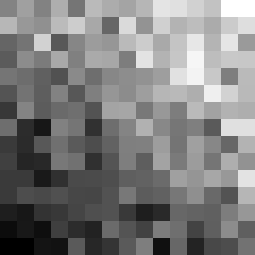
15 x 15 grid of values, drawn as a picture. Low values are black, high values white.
The field climbs toward the top right. The halves do not mirror each other. The bottom left is the calmest part. No row or column stands out. The bottom left is the ninth with the lowest average.
